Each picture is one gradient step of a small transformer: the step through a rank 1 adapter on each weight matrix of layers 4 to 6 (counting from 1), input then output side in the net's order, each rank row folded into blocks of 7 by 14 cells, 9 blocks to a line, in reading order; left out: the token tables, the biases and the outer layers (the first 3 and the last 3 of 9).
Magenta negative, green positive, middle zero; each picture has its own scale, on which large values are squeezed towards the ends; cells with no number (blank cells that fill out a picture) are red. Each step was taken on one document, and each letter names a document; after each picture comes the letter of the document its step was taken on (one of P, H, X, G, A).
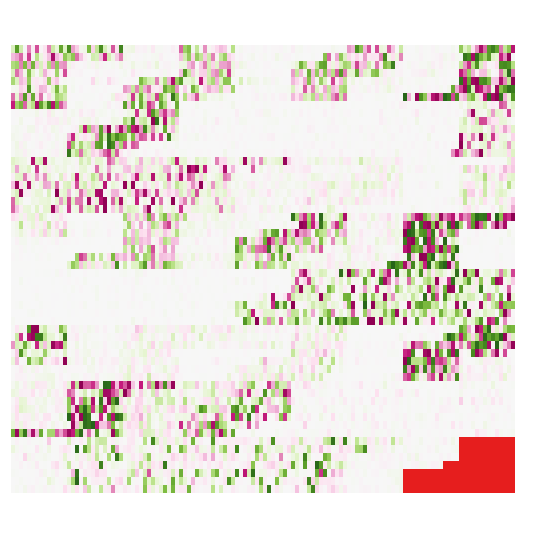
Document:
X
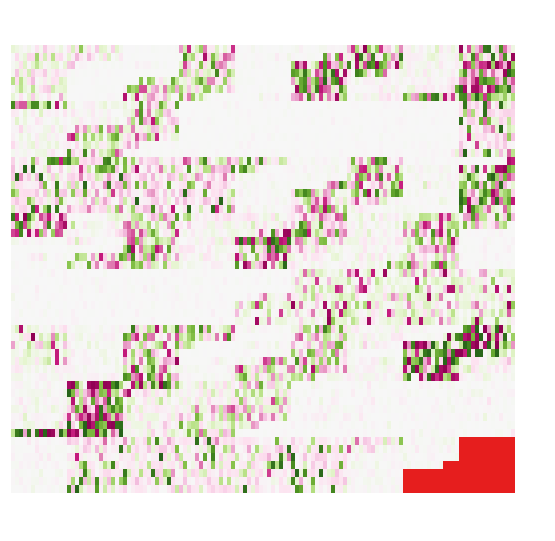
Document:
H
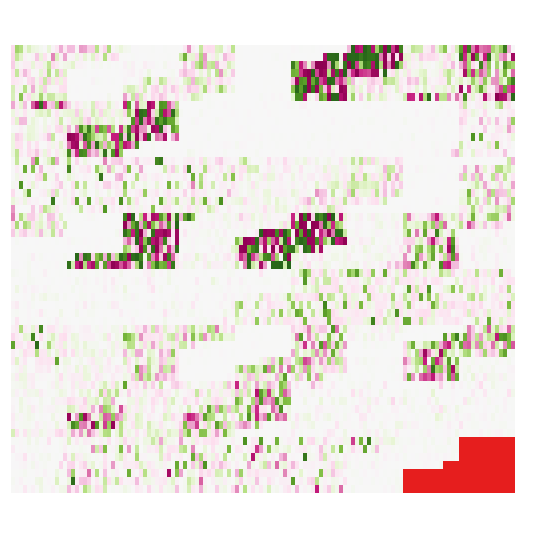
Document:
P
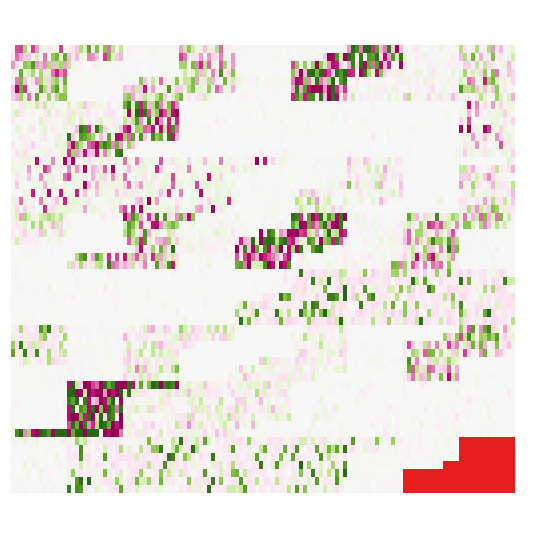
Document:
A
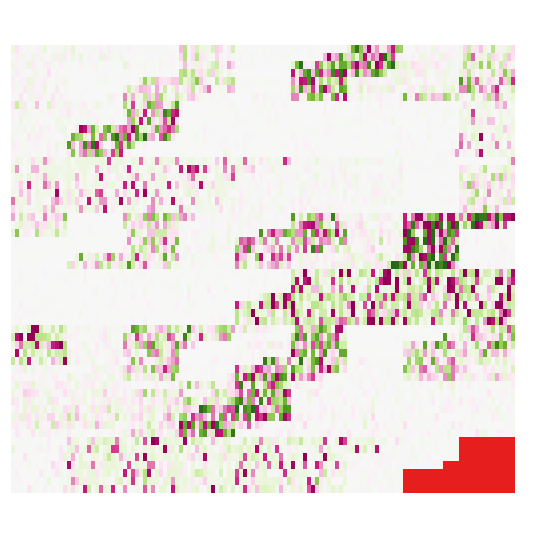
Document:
X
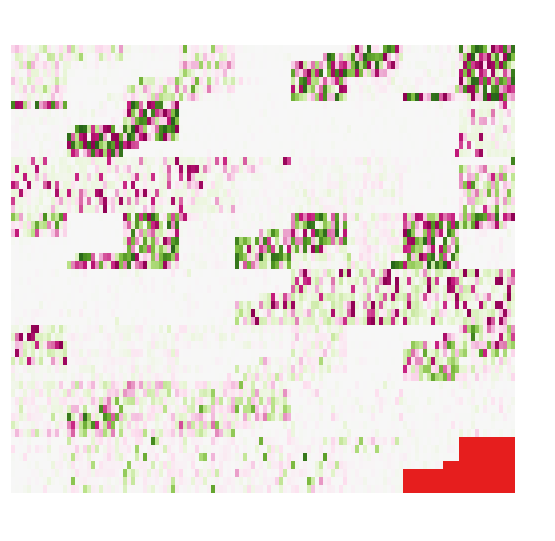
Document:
X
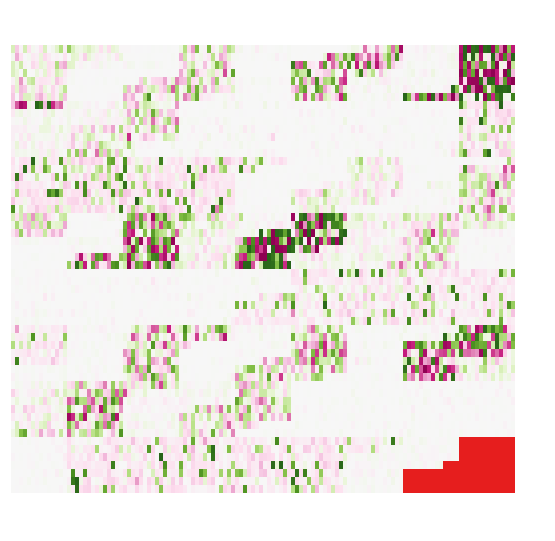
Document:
H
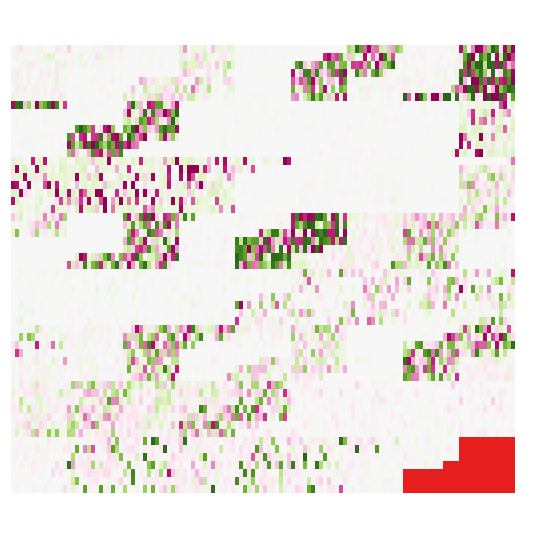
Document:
X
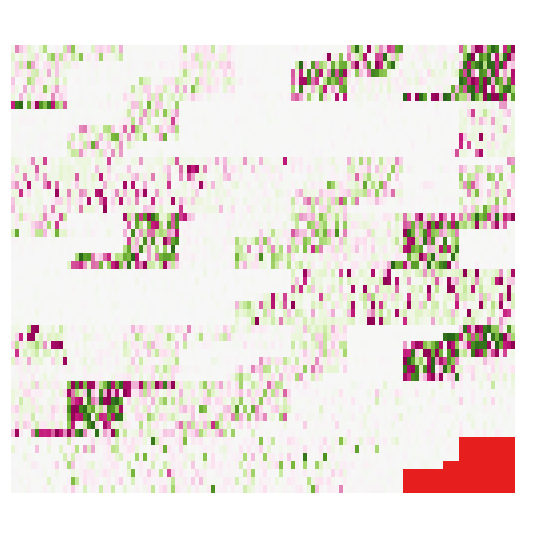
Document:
X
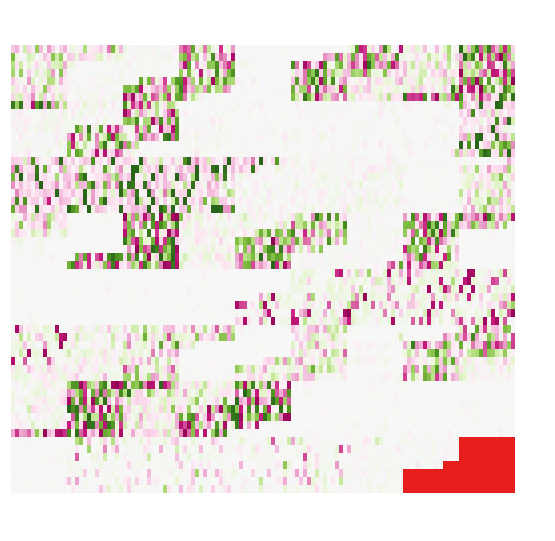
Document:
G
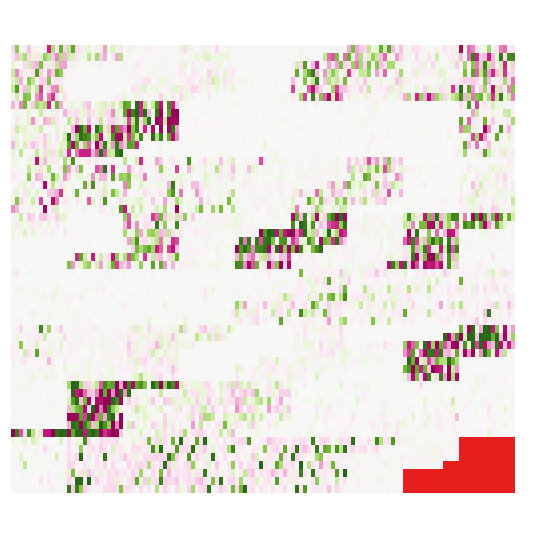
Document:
A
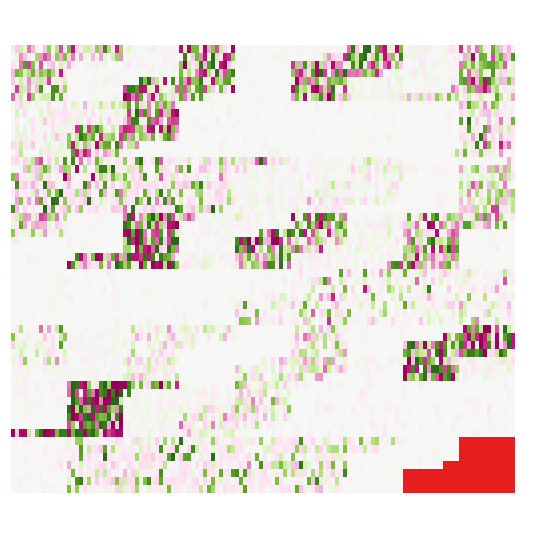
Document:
A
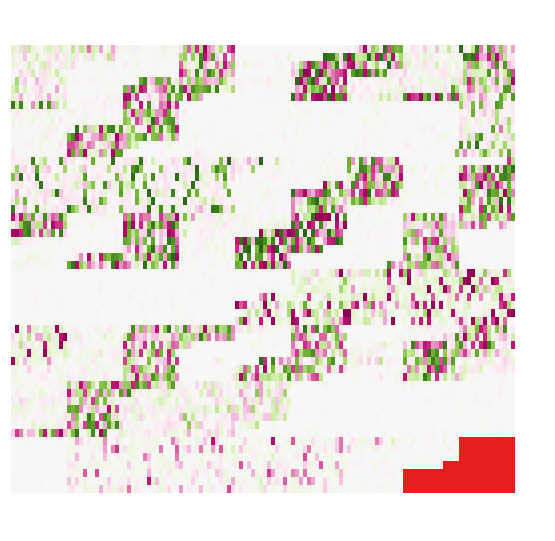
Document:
G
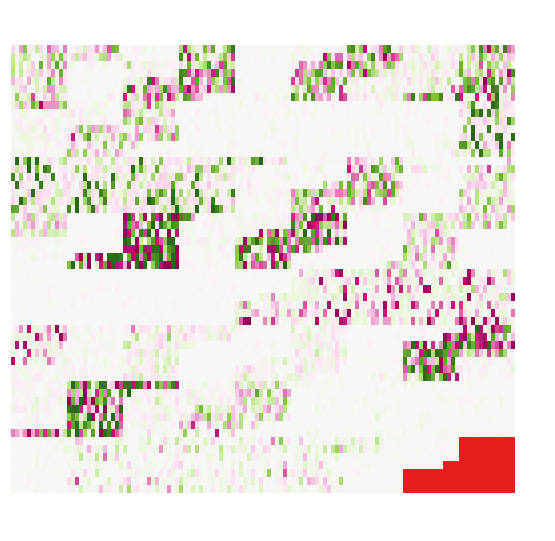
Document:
G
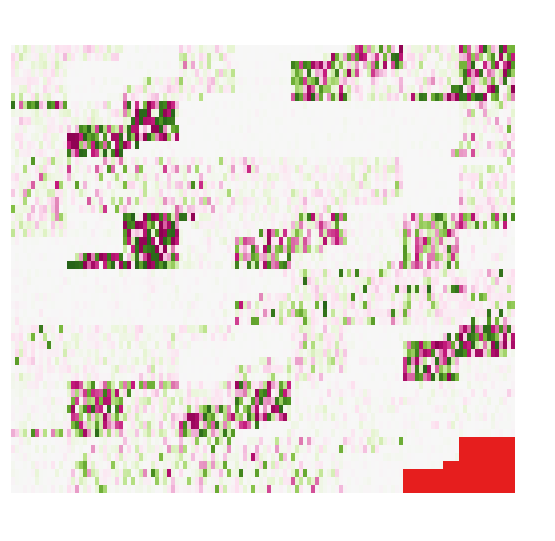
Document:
P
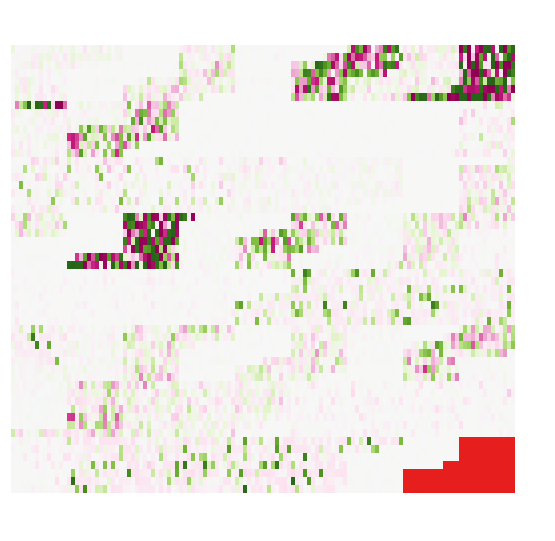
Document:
P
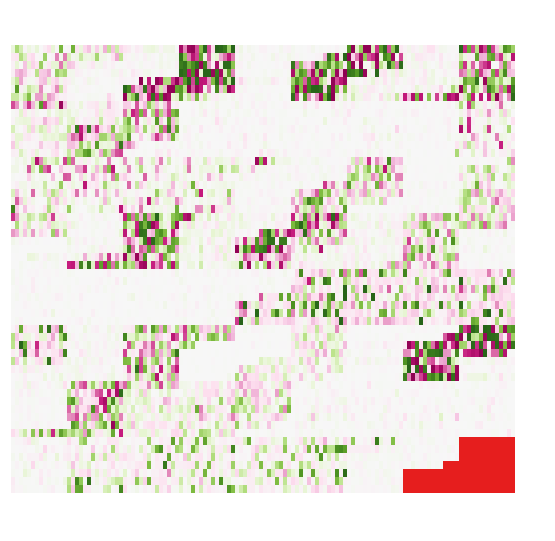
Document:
A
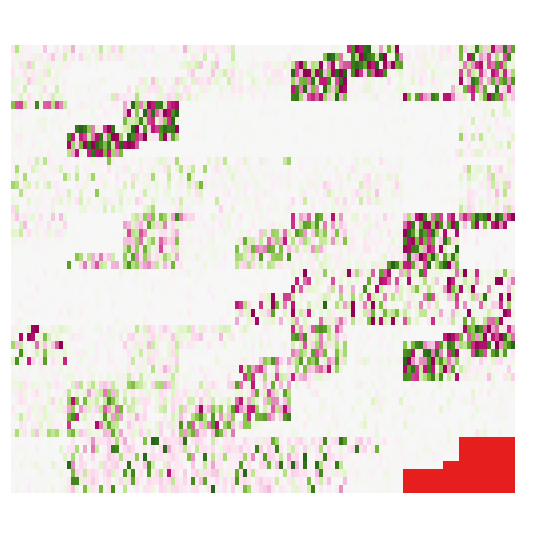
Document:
X
